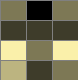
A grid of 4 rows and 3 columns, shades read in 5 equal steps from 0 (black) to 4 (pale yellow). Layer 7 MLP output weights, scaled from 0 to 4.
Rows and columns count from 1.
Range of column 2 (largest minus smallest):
2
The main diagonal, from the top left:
2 1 4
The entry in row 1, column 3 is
2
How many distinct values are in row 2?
1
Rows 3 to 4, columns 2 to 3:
2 4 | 1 2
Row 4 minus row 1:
1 1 0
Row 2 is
1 1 1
